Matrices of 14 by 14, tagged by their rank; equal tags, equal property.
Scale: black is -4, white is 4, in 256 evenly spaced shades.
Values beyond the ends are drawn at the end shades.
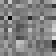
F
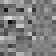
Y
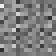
Y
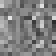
Y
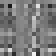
F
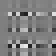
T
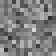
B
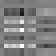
T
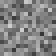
B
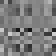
F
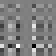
T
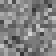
B
